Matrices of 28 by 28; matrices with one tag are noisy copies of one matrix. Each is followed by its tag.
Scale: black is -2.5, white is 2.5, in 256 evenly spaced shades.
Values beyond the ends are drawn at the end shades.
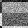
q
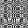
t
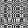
t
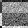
q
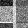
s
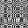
t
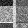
s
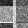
s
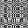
t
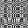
t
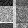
s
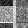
s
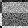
q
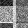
s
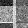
s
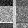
s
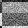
q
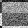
q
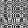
t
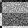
q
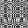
t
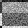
q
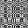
t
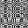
t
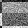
q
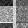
s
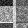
s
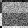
q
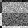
q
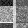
s
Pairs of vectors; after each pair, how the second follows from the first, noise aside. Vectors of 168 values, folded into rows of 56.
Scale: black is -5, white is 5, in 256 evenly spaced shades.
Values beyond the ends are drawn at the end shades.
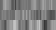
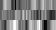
scaled up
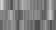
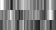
scaled up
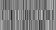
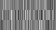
negated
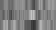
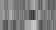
negated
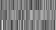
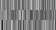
negated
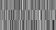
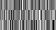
scaled up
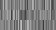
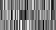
scaled up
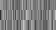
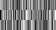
scaled up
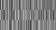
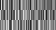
scaled up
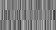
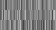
negated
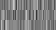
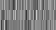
negated
